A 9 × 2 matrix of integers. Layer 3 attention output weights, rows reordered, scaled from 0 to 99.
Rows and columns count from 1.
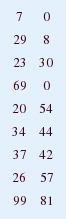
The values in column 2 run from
0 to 81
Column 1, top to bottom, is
7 29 23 69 20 34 37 26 99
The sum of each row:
7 37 53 69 74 78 79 83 180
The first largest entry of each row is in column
1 1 2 1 2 2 2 2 1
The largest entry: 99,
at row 9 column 1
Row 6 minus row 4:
-35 44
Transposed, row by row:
7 29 23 69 20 34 37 26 99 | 0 8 30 0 54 44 42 57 81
